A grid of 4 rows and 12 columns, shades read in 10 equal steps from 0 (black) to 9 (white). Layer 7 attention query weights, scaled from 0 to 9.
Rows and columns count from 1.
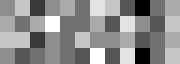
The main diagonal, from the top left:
5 4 2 5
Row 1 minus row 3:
-2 0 0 0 2 -3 3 2 -3 -3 0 0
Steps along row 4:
down up up down down up down up down up up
